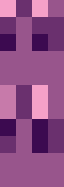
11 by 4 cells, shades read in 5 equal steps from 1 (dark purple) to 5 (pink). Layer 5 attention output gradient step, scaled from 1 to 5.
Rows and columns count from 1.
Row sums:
15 9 7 12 12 14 14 7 8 12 12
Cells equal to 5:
4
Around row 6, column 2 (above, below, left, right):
3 2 4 5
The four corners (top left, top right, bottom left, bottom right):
5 3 3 3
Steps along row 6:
down up down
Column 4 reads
3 2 2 3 3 3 3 2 2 3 3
